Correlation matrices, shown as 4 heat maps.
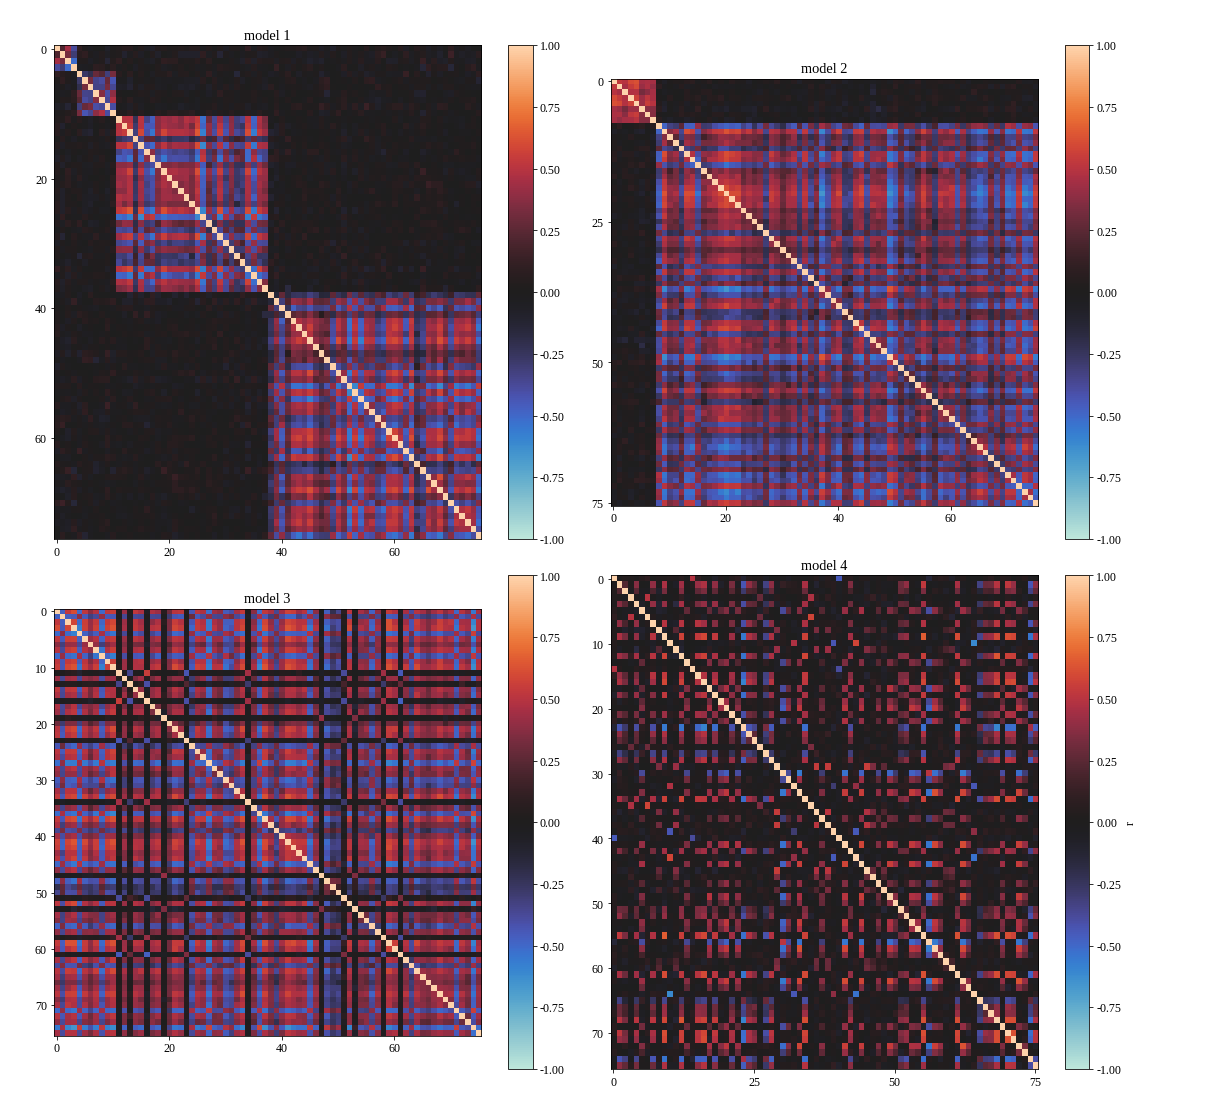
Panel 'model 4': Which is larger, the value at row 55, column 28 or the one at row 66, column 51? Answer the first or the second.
the first
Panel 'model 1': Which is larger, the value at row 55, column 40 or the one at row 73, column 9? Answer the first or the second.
the second
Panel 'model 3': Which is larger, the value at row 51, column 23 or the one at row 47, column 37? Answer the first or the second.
the first
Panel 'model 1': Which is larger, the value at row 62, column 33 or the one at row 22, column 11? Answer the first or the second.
the second
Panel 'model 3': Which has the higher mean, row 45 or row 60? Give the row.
60
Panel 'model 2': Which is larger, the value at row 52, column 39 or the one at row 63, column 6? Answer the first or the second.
the second
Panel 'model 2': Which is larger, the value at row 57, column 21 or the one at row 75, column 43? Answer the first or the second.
the second
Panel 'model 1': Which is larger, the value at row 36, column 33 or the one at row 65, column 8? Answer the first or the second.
the second
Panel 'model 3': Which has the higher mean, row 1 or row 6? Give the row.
6
